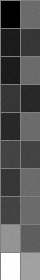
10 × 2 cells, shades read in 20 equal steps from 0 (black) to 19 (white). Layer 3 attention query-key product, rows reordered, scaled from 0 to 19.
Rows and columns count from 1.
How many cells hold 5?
3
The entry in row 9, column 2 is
7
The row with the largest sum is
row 10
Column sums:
55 71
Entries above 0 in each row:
1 2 2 2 2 2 2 2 2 2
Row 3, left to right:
2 8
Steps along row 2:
up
